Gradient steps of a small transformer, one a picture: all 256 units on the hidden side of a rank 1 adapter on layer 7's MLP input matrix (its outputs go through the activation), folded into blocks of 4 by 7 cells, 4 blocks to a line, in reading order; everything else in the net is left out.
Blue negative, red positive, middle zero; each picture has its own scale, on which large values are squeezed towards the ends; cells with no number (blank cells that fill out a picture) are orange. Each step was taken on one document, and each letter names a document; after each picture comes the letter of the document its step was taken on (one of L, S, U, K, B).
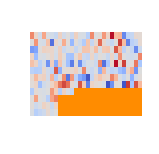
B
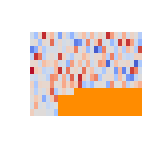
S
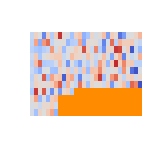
B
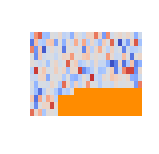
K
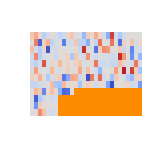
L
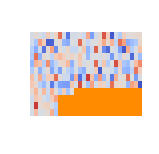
B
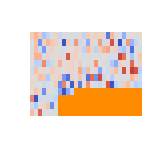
L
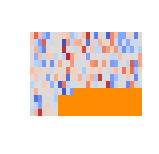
L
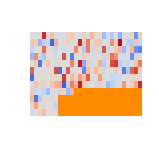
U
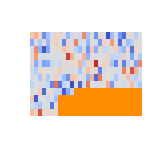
L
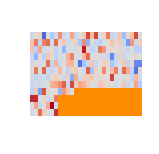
K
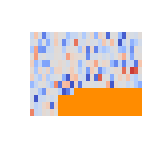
L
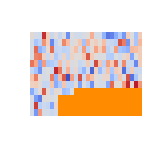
B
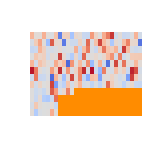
S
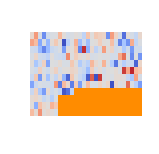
L
